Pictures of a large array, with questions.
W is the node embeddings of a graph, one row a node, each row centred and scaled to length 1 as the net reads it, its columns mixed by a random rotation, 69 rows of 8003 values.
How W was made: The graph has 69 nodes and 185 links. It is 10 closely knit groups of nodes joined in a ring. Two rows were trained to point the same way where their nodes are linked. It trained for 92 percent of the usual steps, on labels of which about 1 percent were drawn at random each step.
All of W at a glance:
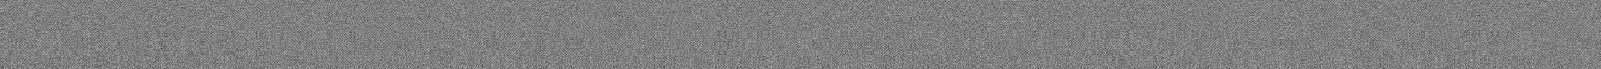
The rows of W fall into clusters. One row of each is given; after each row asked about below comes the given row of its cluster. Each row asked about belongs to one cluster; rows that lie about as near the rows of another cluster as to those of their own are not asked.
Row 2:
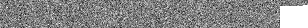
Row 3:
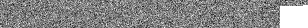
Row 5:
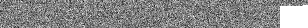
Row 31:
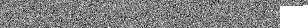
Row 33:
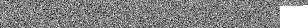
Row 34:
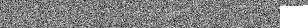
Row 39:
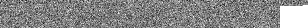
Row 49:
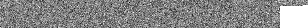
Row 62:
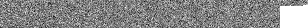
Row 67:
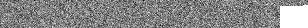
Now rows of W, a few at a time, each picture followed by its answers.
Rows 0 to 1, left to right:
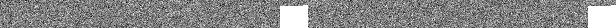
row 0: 34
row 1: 49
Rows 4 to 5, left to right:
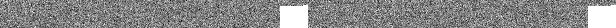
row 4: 62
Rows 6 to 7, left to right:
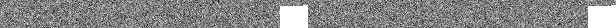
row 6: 31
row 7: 62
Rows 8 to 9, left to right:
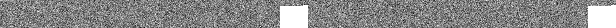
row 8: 62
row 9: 33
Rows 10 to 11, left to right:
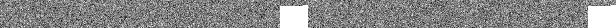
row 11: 49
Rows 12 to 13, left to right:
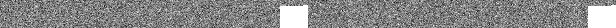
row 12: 34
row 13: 67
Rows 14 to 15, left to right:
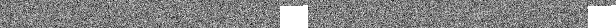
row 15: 34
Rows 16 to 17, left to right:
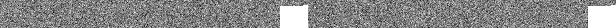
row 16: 31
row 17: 2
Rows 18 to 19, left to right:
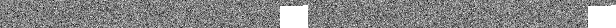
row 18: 39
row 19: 2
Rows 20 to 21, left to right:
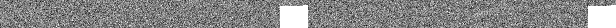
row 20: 33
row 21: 34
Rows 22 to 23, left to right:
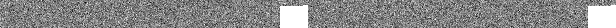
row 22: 49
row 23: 5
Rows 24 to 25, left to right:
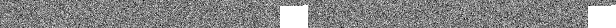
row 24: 67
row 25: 2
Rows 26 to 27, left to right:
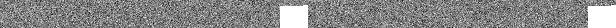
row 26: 33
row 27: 62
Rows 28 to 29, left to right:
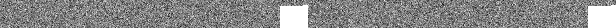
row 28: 5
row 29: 67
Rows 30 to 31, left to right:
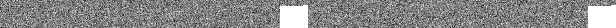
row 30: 34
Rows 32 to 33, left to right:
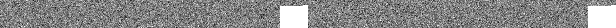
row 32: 31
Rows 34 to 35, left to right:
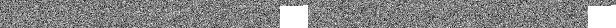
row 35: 31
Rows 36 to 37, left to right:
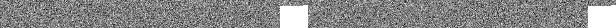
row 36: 33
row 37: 31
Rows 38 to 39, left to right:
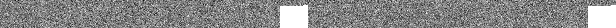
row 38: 67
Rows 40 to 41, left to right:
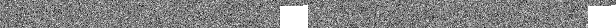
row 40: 2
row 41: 31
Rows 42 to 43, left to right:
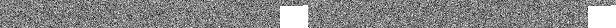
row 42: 39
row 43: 49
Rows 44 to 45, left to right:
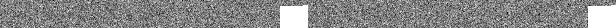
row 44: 39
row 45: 2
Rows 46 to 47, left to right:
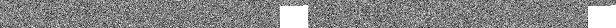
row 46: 33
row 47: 2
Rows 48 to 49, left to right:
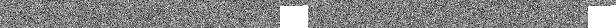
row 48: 39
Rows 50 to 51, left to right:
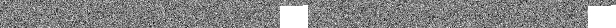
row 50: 33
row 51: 31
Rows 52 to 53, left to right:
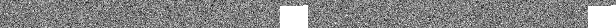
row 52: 67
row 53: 31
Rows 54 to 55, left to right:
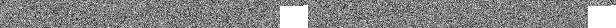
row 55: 33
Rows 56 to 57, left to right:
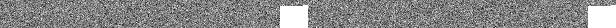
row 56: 3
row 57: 49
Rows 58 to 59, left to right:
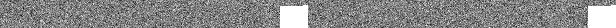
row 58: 67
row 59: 3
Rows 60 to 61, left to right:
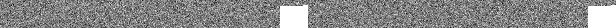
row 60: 3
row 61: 67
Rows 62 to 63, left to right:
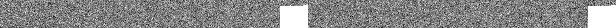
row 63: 3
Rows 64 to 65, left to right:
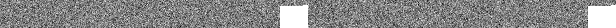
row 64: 5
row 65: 2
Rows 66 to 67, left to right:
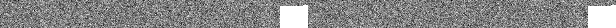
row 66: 67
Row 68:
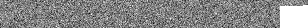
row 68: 33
